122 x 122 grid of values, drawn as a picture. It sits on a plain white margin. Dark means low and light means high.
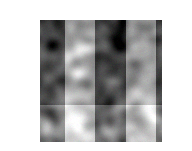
Stripes: upright, repeating 2 times. Ninth with the lowest average: top middle. Seam: horizontal, 70% of the way down, the bottom part higher. Average level on the scale: 50%.
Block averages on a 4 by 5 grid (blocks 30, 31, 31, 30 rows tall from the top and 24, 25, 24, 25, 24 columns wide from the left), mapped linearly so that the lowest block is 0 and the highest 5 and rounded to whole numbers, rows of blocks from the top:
0 3 1 1 2 | 1 4 1 1 2 | 1 4 1 2 3 | 2 5 2 3 4
